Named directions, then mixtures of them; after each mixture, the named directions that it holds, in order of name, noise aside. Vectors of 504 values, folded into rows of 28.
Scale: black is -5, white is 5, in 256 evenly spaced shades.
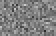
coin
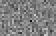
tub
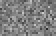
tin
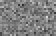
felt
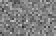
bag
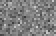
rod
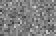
rod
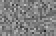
coin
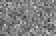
rod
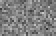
tin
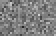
bag, coin, rod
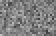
rod, tin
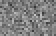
coin, rod, tub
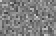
bag, felt, tub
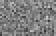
coin, felt, rod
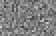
bag, coin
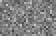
bag, tin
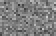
felt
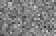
bag, rod
